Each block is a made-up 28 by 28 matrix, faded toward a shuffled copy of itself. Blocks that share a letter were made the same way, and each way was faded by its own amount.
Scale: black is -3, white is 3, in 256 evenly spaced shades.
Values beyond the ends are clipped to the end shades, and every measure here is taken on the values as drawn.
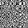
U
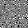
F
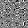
F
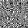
F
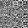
U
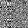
U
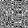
U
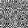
U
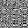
U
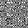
F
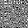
F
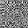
U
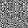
U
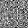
F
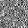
F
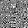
F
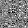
F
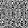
U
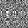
U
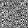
U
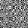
U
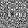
U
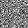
F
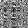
F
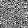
F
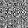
F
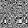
U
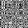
U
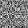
U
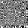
U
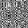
U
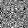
F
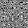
F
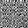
U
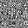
F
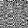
U
